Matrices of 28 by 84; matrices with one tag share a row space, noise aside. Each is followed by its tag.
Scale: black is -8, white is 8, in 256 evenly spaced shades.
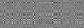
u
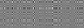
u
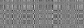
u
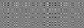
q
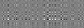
q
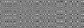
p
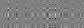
q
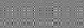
u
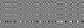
p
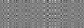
q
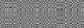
p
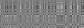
p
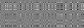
p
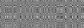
p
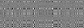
u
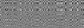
p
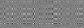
u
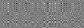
q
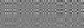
p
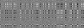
p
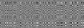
p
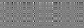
u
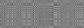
u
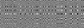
p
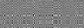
u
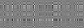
u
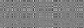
u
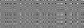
p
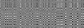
p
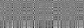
u
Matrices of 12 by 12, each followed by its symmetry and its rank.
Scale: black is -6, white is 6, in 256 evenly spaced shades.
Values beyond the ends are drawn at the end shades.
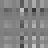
neither, rank one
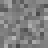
antisymmetric, full rank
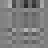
neither, rank one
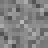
symmetric, full rank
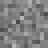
antisymmetric, full rank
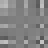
symmetric, rank one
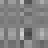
neither, rank one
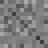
symmetric, full rank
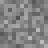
symmetric, full rank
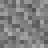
antisymmetric, full rank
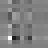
neither, rank one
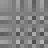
symmetric, rank one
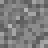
symmetric, full rank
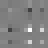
symmetric, rank one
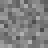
antisymmetric, full rank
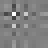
symmetric, rank one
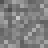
symmetric, full rank
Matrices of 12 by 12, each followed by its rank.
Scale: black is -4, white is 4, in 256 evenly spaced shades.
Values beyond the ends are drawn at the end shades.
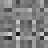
two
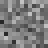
full rank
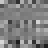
two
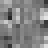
two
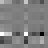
one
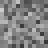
full rank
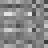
two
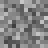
full rank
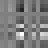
one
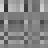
one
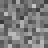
full rank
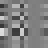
one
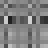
one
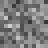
full rank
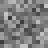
full rank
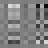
one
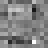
two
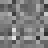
two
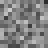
full rank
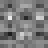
two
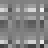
one
